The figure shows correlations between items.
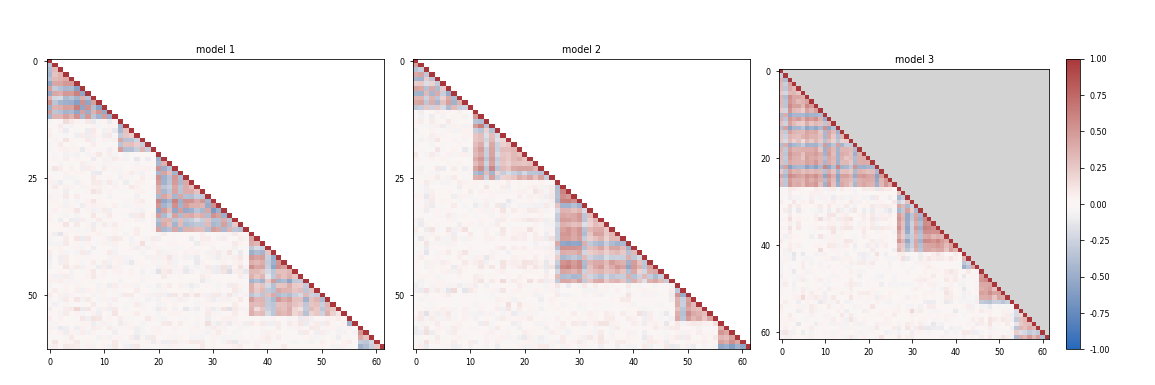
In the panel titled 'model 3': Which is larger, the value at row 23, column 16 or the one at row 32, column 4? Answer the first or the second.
the first
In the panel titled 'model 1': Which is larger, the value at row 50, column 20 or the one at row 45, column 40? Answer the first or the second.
the first
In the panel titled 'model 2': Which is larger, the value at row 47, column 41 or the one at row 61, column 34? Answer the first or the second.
the first
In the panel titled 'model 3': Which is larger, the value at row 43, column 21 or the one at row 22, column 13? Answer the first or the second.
the second
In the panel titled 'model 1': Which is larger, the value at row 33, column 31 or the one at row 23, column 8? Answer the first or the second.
the first
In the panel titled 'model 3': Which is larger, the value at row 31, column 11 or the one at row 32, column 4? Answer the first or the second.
the first
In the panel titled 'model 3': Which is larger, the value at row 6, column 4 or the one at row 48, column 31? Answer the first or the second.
the first
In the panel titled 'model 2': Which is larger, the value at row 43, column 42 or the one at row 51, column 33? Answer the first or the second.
the second
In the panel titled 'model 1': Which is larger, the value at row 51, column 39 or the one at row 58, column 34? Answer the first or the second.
the first
